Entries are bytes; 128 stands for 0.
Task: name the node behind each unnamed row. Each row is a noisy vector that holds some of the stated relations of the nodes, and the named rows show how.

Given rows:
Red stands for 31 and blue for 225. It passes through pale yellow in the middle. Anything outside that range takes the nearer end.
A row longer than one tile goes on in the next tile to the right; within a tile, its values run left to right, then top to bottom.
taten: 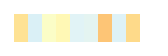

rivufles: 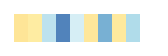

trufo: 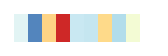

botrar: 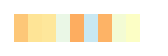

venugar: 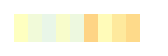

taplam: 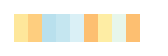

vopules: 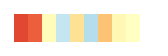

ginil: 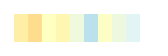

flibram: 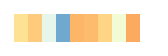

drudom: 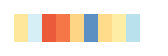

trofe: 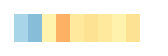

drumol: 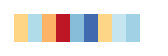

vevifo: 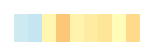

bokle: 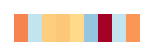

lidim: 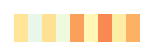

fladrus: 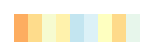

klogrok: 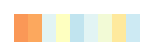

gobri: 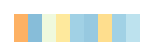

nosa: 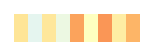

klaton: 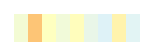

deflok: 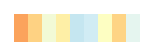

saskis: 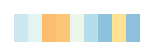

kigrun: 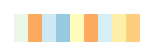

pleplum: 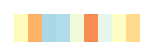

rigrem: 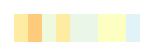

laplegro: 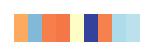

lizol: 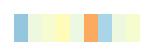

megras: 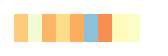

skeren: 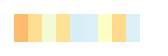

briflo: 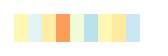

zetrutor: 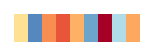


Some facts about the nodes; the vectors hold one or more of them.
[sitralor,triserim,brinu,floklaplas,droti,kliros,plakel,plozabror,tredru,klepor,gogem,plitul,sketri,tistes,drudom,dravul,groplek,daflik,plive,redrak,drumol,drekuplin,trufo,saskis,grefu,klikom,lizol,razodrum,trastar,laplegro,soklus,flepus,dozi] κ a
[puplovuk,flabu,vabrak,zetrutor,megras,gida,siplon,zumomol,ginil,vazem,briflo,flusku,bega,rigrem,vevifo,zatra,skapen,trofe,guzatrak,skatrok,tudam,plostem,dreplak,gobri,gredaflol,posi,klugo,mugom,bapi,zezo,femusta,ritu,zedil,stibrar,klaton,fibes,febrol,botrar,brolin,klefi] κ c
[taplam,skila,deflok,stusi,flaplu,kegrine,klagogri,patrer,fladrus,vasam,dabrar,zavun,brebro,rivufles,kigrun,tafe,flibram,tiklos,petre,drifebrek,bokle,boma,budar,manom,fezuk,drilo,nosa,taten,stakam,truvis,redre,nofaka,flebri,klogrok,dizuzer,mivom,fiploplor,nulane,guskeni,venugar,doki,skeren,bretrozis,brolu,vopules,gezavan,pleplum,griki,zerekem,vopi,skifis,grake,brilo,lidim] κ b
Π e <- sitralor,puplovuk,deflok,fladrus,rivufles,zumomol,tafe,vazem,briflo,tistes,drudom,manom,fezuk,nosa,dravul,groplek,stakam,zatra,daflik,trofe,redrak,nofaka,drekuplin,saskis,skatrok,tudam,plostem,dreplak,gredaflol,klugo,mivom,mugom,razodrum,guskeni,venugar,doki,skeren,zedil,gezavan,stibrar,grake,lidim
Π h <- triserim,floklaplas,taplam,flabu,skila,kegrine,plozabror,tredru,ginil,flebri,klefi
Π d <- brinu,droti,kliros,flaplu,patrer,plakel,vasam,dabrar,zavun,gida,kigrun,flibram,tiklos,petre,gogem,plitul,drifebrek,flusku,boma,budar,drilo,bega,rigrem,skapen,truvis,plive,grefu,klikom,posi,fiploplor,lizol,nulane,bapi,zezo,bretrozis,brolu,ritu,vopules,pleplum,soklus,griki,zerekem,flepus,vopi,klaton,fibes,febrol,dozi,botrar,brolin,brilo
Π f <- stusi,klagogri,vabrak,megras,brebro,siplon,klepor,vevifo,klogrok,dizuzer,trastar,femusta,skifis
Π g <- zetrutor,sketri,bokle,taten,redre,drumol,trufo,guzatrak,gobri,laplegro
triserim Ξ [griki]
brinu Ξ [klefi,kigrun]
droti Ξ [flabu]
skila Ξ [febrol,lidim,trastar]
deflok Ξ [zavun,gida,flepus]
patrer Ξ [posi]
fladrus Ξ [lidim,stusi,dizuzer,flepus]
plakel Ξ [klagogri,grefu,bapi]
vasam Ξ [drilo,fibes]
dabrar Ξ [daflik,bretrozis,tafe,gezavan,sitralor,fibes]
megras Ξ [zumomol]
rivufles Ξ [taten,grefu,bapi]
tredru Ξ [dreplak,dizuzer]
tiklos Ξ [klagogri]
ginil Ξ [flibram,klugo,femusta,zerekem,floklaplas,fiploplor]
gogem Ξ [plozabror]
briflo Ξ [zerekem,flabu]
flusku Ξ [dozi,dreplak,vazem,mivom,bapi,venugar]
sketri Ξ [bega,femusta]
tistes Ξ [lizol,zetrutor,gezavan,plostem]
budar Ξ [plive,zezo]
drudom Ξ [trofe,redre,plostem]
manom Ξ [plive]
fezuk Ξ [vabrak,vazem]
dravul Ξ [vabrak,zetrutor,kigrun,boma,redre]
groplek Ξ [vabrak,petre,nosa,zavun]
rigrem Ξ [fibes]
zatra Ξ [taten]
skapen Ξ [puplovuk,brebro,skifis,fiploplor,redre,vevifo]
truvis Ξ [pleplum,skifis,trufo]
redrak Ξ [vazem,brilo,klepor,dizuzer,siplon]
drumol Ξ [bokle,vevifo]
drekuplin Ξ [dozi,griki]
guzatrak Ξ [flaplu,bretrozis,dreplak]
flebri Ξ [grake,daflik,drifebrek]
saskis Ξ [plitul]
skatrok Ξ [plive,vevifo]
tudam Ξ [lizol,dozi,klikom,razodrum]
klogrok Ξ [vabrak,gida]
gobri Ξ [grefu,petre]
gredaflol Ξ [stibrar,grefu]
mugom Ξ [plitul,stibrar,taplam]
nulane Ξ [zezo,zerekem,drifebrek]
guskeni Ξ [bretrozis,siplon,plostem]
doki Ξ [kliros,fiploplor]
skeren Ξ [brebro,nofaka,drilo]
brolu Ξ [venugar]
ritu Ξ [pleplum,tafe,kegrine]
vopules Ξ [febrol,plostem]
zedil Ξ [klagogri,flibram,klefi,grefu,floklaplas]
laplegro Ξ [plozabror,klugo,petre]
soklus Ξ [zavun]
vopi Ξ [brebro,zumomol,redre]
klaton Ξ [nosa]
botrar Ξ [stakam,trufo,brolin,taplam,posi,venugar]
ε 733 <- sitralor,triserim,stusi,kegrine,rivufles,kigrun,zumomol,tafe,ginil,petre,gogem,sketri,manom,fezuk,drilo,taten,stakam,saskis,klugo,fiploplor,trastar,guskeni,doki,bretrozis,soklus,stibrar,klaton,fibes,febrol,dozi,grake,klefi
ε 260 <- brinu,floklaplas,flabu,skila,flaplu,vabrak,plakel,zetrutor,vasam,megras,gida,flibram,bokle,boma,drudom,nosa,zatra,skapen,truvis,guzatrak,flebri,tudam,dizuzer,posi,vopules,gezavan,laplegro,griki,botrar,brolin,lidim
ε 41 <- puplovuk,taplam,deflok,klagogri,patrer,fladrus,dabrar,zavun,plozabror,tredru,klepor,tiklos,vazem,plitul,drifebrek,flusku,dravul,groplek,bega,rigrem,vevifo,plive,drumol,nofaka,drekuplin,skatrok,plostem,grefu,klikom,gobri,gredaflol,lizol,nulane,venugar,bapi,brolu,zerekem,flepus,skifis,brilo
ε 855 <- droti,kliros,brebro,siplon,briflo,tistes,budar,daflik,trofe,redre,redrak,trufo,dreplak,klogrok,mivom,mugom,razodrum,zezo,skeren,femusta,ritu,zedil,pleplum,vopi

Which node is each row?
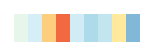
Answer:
tistes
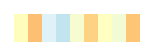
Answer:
kegrine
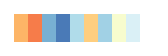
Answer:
tiklos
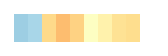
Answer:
zumomol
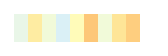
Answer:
stusi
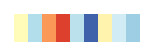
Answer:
sketri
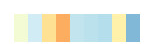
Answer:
groplek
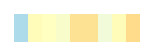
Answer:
fibes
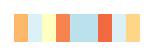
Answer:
redre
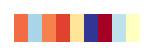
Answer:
guzatrak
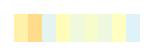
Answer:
ritu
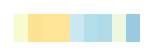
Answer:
triserim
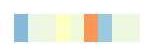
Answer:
kliros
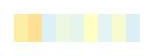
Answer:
flusku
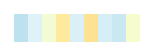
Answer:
plozabror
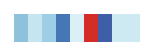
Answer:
grefu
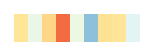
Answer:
skatrok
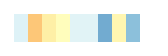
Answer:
soklus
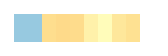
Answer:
klugo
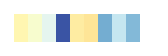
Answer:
plakel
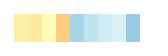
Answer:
tredru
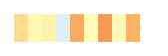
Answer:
dizuzer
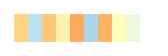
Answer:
zatra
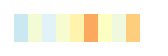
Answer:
bega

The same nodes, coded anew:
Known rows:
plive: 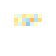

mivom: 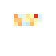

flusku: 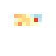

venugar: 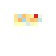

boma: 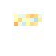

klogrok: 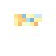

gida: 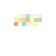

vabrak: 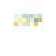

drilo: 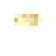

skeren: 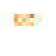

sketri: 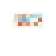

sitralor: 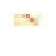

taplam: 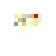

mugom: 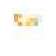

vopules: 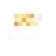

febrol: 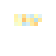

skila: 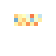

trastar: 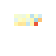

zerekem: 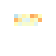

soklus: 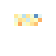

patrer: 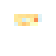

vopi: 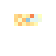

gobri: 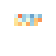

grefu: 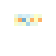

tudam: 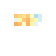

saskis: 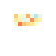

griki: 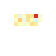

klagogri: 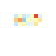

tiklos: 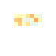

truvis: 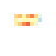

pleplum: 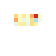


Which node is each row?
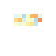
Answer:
flibram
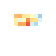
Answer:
botrar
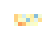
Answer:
droti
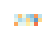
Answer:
zetrutor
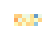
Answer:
briflo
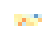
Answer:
klaton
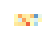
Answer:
skapen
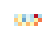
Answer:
taten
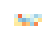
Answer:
drumol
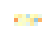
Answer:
zezo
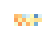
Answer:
zedil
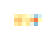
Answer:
gredaflol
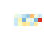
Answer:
floklaplas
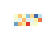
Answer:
ginil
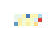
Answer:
klefi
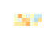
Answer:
megras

